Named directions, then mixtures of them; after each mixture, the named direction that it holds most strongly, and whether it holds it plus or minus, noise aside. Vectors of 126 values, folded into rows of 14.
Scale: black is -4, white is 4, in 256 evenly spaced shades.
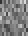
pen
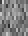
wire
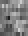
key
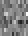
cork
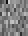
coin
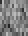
wire, plus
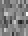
cork, plus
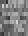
key, plus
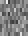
coin, minus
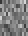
pen, plus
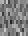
coin, minus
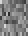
pen, minus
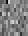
coin, plus
